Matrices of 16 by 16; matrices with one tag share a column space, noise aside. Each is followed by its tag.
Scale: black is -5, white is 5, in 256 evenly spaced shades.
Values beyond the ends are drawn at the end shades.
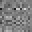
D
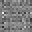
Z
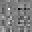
D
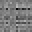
D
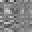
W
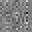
Z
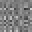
D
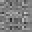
Z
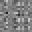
Z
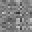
Z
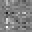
Z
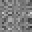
Z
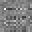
D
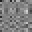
W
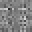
D
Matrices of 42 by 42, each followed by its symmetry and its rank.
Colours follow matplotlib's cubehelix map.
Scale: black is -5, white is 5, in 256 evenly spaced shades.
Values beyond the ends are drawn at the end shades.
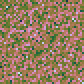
symmetric, full rank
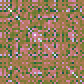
symmetric, rank five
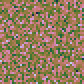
neither, full rank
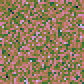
symmetric, full rank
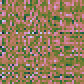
neither, rank five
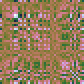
symmetric, rank three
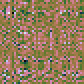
neither, rank five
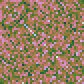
symmetric, full rank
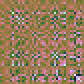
symmetric, rank three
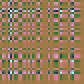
symmetric, rank one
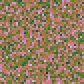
neither, full rank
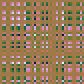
symmetric, rank one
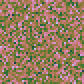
neither, full rank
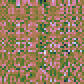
neither, rank five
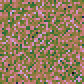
symmetric, full rank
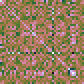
symmetric, rank five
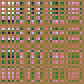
symmetric, rank one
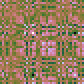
symmetric, rank three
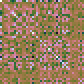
symmetric, rank five
